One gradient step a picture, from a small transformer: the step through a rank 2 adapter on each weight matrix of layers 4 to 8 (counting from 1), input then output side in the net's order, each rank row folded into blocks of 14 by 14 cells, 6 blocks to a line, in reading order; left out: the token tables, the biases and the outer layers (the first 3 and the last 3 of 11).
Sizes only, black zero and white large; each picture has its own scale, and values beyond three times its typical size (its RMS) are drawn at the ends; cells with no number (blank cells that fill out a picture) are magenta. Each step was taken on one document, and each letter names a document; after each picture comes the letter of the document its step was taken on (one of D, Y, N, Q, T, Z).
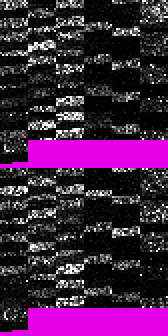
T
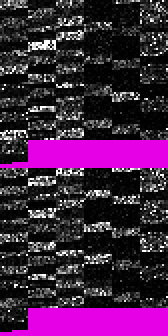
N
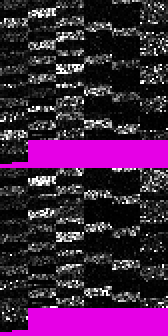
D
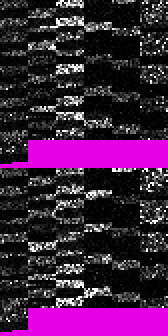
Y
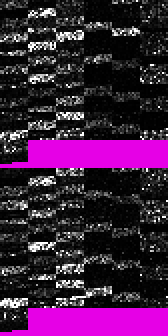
T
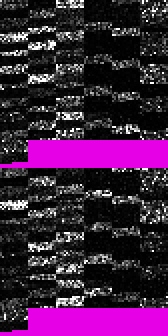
T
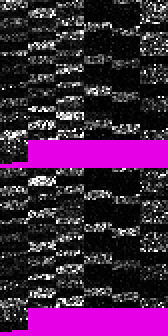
D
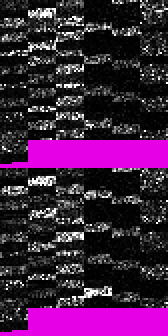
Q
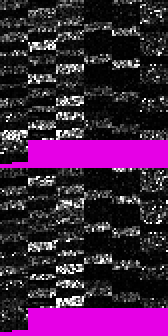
Q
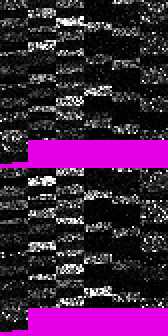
D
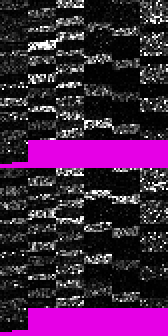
N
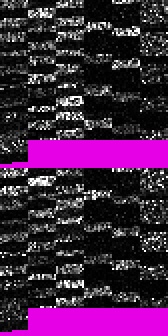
Q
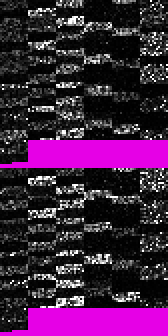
N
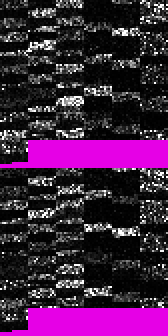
D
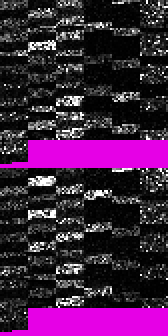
Y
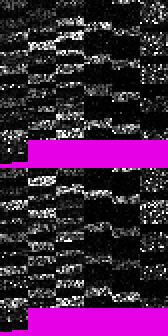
N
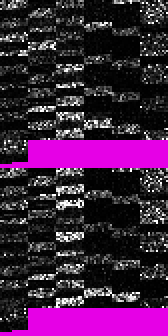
Y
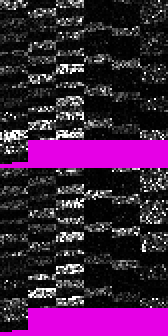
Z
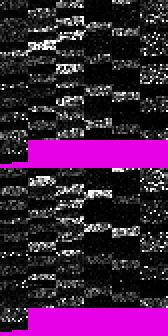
N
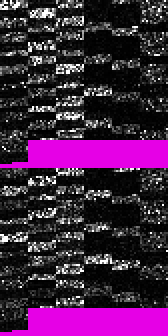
Q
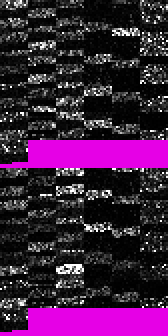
D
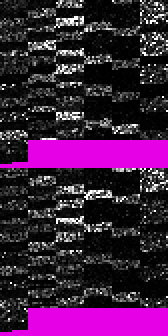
N
